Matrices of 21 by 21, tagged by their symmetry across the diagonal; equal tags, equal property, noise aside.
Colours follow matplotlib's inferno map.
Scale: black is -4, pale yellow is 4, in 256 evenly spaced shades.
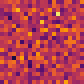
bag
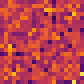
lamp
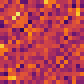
lamp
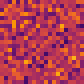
lamp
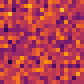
bag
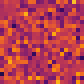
bag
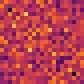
lamp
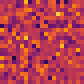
bag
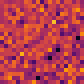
lamp
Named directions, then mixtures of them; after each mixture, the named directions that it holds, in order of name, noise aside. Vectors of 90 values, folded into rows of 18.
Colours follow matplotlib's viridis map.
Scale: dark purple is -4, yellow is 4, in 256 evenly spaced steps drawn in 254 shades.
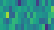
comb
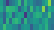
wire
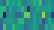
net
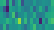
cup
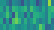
comb, wire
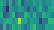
cup, net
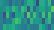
comb, net, wire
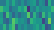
comb, net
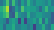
comb, cup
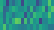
comb, cup, wire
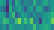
cup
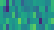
cup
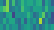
cup, net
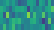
comb, net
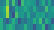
comb, cup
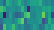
net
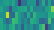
comb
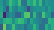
cup, net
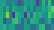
comb, wire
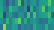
cup, net, wire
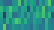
net, wire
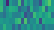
cup, wire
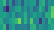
comb, cup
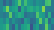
comb, cup, wire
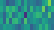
wire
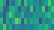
cup, wire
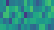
comb, net, wire
